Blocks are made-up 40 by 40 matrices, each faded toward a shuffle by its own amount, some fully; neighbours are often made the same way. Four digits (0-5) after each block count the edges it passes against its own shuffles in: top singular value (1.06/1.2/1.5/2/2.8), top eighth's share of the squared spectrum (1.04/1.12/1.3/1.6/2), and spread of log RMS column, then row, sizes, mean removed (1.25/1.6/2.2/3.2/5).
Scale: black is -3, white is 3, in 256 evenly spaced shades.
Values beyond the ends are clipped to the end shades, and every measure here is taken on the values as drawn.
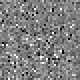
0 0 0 0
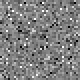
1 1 0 0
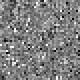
0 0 0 0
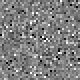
0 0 0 0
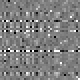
4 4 1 3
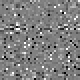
3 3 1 1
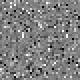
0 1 0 0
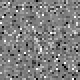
2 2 0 0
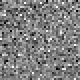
0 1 0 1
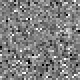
0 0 0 1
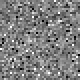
0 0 0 0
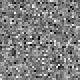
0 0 0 0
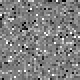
1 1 0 0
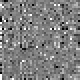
3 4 2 2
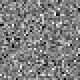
0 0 0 1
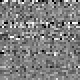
2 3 0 3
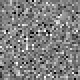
0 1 0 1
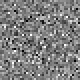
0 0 0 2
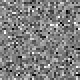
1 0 0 1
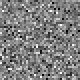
0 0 0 0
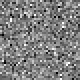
1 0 0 0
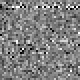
2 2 0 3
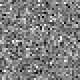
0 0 0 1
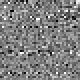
1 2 0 3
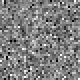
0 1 0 0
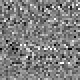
1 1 0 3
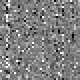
2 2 2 0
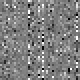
2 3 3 0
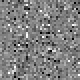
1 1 2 0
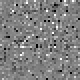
1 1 1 1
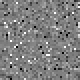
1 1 0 0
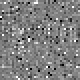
2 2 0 1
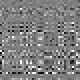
4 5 3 4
